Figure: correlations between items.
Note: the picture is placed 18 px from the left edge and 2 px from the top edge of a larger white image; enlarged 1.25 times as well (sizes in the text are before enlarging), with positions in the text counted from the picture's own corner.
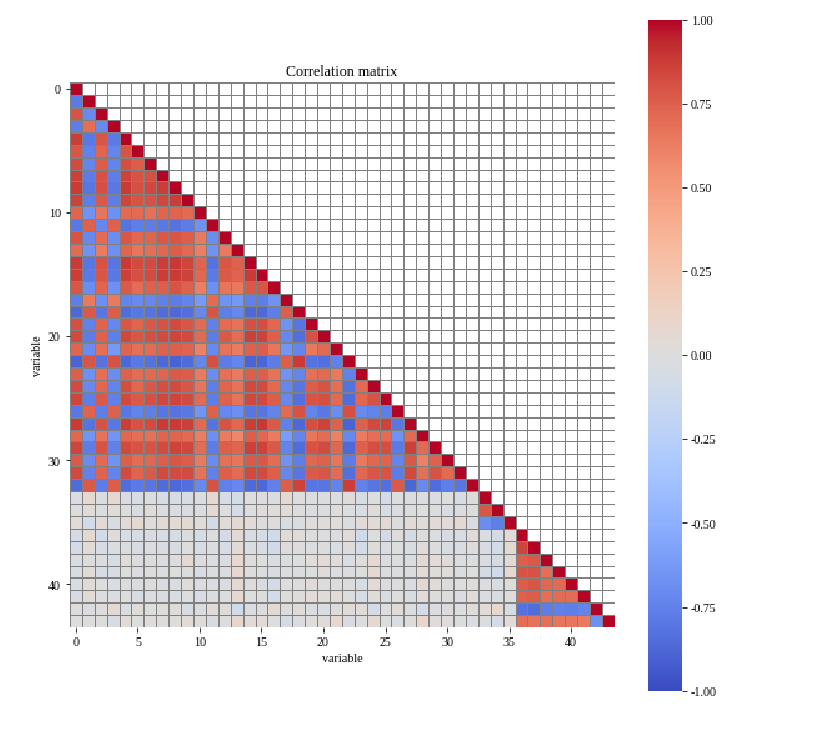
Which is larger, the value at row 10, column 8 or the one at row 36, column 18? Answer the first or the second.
the first
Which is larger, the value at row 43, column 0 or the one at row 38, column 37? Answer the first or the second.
the second
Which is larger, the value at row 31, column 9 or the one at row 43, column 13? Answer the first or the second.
the first
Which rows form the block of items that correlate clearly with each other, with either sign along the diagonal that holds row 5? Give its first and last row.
0 to 32
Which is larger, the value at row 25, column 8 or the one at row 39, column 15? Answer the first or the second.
the first
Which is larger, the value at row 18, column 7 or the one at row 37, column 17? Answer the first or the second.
the second
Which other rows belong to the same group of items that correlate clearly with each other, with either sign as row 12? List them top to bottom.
0, 1, 2, 3, 4, 5, 6, 7, 8, 9, 10, 11, 13, 14, 15, 16, 17, 18, 19, 20, 21, 22, 23, 24, 25, 26, 27, 28, 29, 30, 31, 32
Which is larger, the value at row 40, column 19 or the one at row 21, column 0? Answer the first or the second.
the second
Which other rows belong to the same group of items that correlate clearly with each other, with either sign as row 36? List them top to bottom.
37, 38, 39, 40, 41, 42, 43
